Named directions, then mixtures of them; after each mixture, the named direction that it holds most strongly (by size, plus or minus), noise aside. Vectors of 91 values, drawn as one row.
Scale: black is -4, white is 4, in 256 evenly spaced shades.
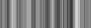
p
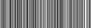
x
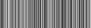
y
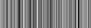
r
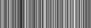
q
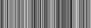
y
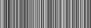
y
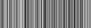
q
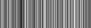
q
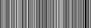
x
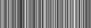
q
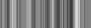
p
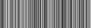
y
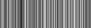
q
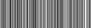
x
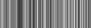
q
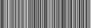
y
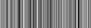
r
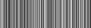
y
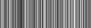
q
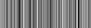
r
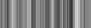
p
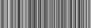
y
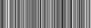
y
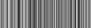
r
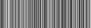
y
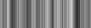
p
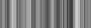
p
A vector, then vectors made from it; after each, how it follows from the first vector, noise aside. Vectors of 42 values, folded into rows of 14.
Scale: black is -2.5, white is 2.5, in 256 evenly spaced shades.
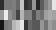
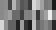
reversed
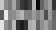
sign-scrambled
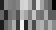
sign-scrambled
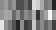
reversed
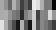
reversed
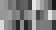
reversed
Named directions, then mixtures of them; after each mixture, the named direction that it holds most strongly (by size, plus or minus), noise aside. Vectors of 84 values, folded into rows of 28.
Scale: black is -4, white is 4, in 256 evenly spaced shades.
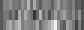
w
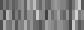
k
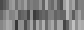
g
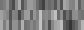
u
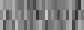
k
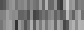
g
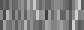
k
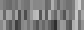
w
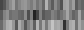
g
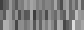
g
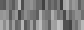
u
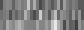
w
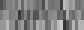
g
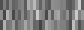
k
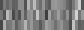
k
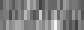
w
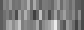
w
